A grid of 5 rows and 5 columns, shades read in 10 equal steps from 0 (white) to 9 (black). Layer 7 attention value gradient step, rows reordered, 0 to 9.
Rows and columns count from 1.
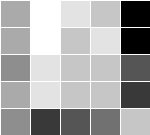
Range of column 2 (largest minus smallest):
7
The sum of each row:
15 15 15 15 24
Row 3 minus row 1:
1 1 1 0 -3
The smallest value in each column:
3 0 1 1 2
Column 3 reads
1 2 2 2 6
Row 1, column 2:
0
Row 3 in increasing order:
1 2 2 4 6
